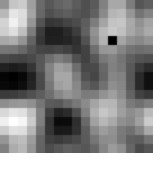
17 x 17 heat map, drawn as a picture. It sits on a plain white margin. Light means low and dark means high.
No overall slope runs across the table. No single row or column stands out from its neighbours. One lone cell stands out, far higher than its neighbours. The middle left is the ninth with the highest average.
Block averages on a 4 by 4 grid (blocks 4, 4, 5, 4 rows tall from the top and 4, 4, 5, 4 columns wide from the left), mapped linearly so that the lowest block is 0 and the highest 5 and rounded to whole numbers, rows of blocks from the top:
0 5 3 2 | 4 4 4 3 | 4 3 2 4 | 0 5 3 3
